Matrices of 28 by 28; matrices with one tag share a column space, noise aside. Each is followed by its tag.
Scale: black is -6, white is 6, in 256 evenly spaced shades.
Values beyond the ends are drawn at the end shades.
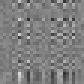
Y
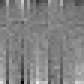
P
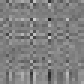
Y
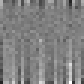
P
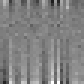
P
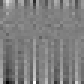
P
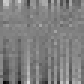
P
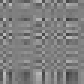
Y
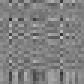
Y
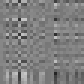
Y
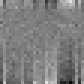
P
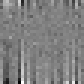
P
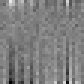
P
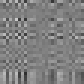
Y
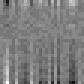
P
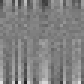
P
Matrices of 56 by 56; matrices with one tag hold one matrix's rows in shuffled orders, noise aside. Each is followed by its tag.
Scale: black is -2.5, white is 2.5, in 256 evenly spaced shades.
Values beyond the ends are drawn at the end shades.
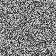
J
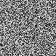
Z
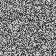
J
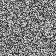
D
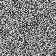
Z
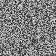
Z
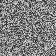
D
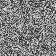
J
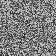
D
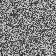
D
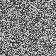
D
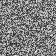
D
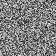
Z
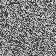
D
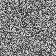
J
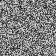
D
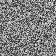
D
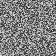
Z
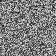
D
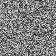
J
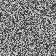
Z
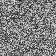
D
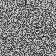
J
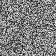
D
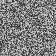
D
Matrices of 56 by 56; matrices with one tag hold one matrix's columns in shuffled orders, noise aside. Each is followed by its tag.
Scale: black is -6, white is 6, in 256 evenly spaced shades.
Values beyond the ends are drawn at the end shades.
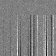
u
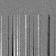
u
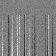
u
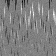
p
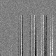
u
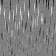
p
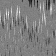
p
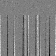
u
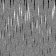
p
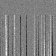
u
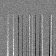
u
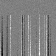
u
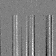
u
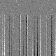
u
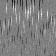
p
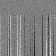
u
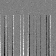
u
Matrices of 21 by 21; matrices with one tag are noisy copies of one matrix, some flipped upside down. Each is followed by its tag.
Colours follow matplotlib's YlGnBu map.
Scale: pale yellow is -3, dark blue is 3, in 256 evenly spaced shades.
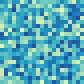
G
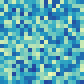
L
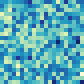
L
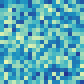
L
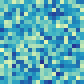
L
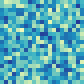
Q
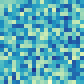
G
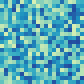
G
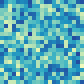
L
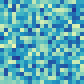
G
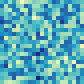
Q
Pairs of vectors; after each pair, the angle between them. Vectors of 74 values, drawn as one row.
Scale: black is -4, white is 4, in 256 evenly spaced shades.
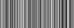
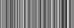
nearly parallel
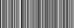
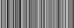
nearly opposite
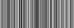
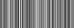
nearly opposite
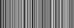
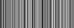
nearly parallel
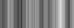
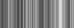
nearly parallel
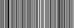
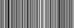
nearly parallel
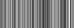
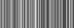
partly aligned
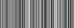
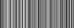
orthogonal
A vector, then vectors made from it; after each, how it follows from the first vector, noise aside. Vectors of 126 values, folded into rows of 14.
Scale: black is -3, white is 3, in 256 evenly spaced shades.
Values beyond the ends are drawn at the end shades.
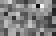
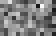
copied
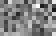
sign-scrambled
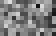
copied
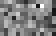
copied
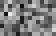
wrapped around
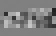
partly zeroed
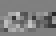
partly zeroed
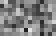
wrapped around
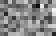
sign-scrambled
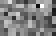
copied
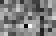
wrapped around
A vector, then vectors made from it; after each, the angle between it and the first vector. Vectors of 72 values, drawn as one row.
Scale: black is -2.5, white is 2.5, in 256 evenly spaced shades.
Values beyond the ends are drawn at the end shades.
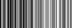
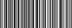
orthogonal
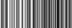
nearly opposite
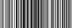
orthogonal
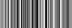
orthogonal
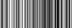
nearly opposite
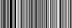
partly aligned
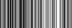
nearly parallel
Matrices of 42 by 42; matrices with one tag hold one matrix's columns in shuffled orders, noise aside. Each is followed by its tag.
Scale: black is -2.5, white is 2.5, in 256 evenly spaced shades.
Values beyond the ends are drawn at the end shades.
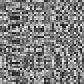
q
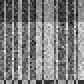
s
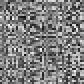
q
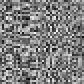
q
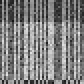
s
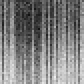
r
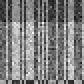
s
